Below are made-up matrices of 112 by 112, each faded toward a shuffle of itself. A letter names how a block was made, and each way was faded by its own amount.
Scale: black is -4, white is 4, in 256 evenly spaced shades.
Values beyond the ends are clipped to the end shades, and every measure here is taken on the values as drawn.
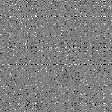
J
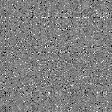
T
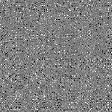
T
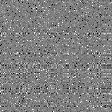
J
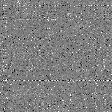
T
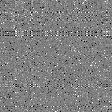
J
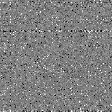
T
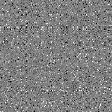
T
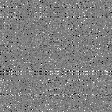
T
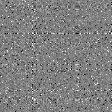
T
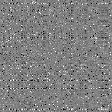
J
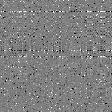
J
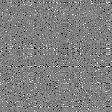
J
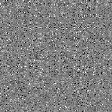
T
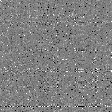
T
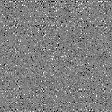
T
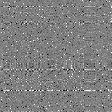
J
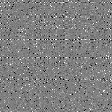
J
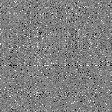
T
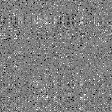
T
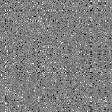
T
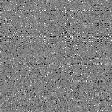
T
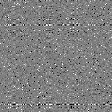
J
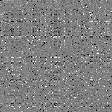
J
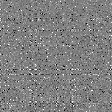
T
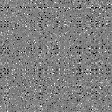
J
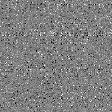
T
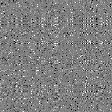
J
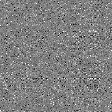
T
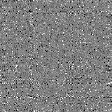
T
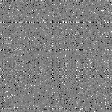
J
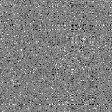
T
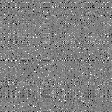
J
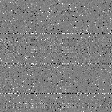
J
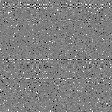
J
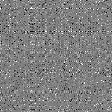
J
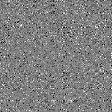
T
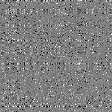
J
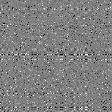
J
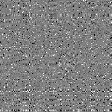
J
